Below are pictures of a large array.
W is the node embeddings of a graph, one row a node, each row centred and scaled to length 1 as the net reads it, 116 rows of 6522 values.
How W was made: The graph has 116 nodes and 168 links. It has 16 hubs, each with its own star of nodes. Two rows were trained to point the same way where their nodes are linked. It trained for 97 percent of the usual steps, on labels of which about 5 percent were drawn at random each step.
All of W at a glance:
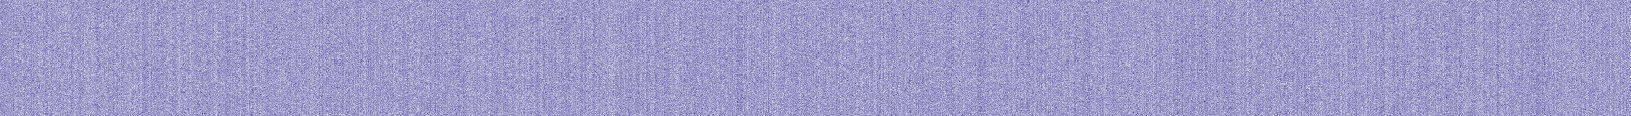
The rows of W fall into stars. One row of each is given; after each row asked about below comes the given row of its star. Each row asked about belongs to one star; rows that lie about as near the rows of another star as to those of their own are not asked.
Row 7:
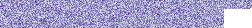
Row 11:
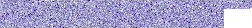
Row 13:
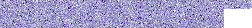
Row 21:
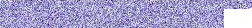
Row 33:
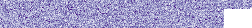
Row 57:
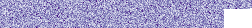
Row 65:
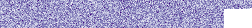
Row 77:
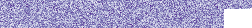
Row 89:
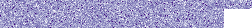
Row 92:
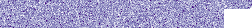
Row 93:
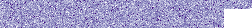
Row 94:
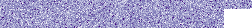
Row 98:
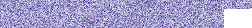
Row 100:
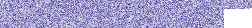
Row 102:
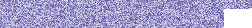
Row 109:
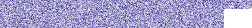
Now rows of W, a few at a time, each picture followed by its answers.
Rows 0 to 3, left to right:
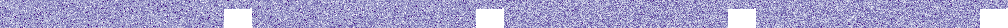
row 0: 33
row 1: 21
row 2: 102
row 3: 13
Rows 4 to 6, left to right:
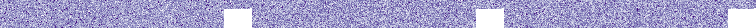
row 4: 92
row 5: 100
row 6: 94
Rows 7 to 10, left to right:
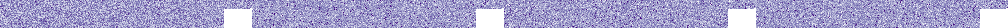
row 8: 98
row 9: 65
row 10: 109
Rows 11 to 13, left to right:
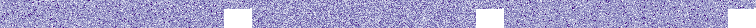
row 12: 92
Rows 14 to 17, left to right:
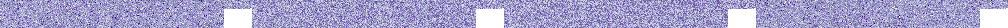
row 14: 7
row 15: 93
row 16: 57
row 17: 77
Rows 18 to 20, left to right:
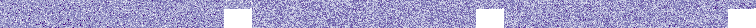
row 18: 13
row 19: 77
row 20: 102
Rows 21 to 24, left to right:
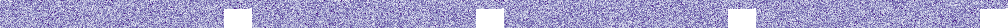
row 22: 77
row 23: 7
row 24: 93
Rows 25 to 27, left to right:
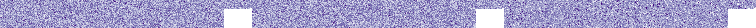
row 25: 93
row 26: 7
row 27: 65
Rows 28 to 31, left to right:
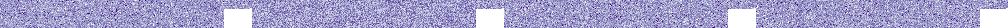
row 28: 100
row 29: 98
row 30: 93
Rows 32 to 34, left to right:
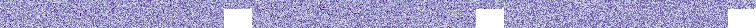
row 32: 94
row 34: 13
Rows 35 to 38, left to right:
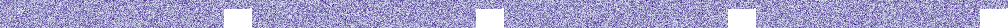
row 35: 93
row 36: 102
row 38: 109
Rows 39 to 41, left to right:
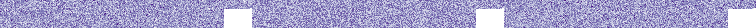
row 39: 65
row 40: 92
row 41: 102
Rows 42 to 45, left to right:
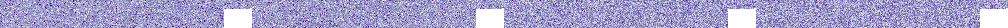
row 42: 102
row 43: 65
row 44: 11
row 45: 98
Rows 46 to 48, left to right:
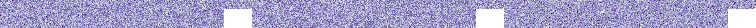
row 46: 89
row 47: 21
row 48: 7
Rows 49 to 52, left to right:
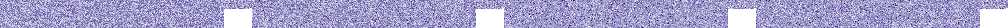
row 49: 100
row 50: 102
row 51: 65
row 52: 102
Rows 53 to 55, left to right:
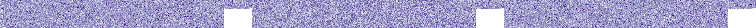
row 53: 93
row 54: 100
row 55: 89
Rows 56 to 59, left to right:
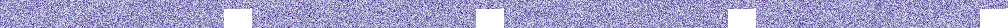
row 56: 94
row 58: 57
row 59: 65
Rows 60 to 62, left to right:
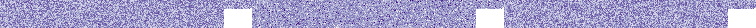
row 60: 109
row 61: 109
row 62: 33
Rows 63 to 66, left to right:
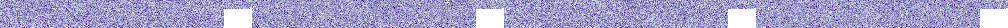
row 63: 13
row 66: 89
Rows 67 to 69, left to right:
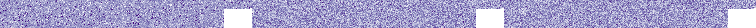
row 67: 7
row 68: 92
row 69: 57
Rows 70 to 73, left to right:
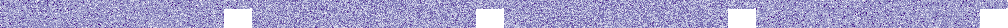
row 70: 109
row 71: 65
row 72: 7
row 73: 33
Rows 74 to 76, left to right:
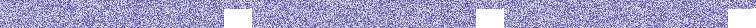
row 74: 98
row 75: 89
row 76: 93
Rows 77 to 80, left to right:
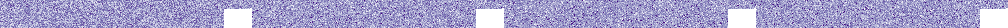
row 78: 7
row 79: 92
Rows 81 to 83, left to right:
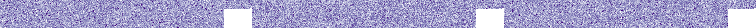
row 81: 92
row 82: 94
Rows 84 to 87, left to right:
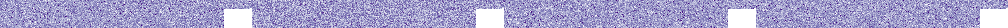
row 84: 100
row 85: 92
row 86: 77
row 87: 21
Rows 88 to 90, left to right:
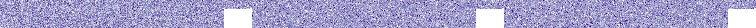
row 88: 21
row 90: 102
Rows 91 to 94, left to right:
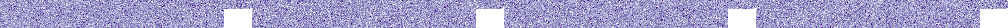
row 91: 57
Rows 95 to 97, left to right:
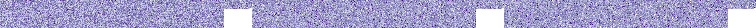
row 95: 89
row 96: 98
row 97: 57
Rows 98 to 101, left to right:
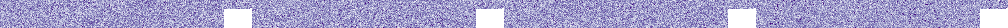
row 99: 11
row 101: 21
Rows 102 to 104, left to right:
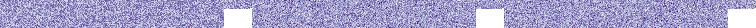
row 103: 33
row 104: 13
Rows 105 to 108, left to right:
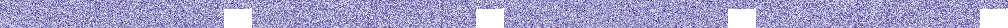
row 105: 100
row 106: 65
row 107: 33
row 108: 94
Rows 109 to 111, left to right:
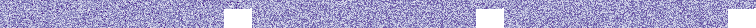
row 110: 11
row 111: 7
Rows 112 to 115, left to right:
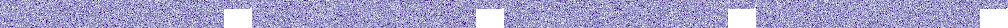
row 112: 92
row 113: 89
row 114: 93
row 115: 21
